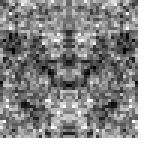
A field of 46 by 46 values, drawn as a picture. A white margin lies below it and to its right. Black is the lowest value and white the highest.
The values follow a bell shape. No overall slope runs across the table. On average the colour sits 50% of the way up the scale. No row or column stands out. It is mirror symmetric from left to right. There is no seam.
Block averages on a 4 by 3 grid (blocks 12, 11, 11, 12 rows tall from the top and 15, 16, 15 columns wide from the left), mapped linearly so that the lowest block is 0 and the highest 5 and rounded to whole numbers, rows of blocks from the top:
444 / 030 / 222 / 353
